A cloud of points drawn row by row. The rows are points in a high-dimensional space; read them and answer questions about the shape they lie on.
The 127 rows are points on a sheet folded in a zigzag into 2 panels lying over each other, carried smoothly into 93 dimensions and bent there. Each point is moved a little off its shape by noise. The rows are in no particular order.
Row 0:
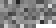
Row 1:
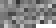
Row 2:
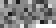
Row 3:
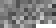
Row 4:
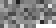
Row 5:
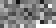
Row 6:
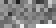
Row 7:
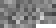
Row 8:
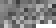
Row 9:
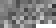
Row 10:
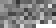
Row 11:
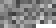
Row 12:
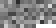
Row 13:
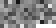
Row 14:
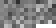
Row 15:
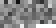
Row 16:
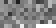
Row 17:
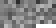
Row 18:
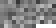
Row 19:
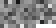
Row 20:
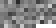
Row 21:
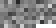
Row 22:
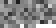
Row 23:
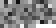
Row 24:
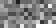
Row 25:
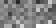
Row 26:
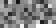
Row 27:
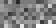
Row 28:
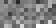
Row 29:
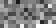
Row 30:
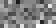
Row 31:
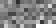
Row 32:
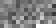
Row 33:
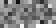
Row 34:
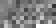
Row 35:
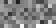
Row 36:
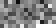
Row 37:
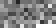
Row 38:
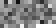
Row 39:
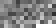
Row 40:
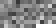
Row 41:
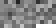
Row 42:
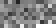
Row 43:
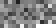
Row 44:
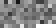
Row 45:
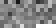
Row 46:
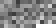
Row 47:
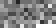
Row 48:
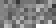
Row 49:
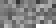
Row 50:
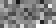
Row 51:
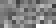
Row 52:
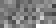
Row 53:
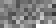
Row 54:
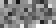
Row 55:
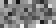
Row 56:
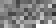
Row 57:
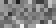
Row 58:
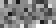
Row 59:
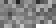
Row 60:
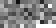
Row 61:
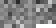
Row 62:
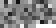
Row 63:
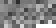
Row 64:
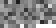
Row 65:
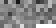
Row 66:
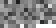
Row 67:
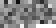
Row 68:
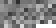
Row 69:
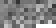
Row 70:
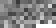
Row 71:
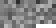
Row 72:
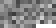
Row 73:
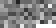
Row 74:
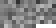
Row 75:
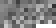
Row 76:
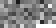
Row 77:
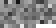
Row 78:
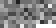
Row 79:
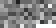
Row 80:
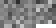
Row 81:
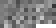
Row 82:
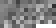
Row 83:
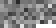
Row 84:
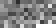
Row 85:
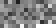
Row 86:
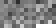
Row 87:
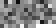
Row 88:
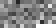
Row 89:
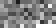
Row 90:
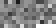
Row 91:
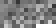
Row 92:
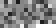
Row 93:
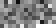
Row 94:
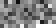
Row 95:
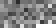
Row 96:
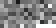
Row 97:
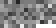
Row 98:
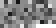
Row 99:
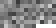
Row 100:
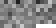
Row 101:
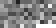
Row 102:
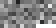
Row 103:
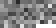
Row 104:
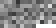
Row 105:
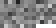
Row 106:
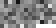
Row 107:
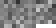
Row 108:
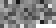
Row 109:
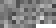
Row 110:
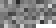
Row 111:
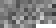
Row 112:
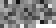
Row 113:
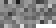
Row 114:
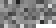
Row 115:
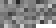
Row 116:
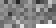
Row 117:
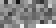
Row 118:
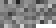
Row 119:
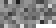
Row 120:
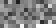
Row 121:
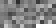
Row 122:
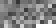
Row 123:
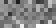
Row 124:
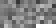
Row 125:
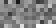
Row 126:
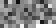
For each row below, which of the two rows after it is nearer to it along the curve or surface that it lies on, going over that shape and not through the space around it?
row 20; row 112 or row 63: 112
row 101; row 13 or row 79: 79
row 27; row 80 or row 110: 80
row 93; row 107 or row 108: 108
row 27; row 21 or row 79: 79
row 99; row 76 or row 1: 1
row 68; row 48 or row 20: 48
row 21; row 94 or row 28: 94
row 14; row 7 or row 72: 7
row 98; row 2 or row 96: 2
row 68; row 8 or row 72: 8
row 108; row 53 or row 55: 55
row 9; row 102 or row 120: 120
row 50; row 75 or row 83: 83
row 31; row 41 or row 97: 41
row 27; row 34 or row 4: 34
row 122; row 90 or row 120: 120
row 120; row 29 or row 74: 29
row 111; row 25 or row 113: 25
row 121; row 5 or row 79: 5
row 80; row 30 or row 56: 56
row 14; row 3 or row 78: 3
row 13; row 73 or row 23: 23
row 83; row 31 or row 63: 63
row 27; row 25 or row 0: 25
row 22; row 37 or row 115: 37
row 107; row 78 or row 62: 78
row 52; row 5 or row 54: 5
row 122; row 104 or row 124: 104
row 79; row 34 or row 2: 34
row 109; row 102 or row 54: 102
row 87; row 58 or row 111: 58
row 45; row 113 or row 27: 113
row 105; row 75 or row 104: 104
